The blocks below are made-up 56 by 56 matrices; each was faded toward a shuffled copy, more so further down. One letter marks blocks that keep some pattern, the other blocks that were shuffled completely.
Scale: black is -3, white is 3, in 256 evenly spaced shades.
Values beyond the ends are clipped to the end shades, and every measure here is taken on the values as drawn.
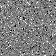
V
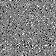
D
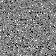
D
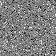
V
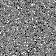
V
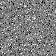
D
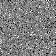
D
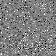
D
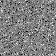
D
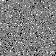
D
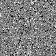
D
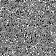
D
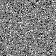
V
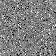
V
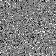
D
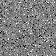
V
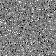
D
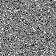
D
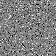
V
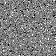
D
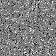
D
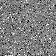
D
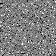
D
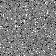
V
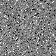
D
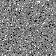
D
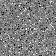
D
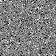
D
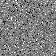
V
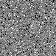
D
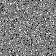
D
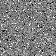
D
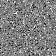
D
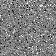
D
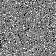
V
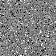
V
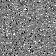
D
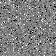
D
